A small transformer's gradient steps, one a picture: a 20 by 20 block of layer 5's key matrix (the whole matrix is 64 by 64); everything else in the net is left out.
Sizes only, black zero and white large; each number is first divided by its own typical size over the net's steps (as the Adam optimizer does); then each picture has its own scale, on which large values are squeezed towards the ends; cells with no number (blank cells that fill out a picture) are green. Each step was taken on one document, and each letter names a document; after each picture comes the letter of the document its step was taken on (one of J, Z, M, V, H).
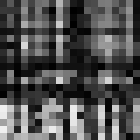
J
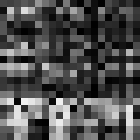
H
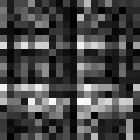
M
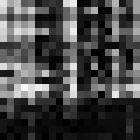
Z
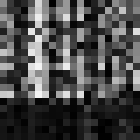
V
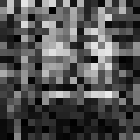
H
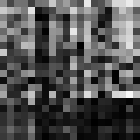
Z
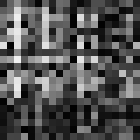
V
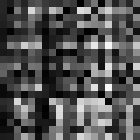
M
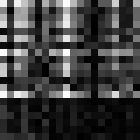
Z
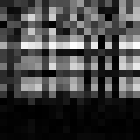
M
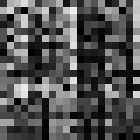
H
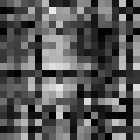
V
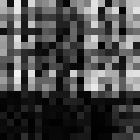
J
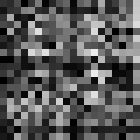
H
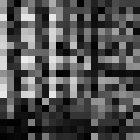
V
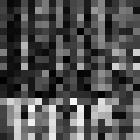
J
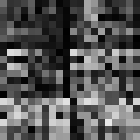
H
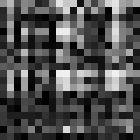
J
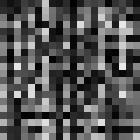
V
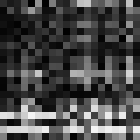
J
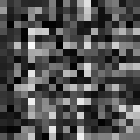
M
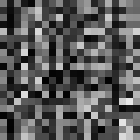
V
